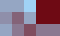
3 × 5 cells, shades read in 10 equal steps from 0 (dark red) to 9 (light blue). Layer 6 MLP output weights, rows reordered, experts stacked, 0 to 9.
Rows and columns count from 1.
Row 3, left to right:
7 5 3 5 5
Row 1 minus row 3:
0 2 6 -5 -5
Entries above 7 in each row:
1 0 0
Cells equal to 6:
1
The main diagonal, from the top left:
7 4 3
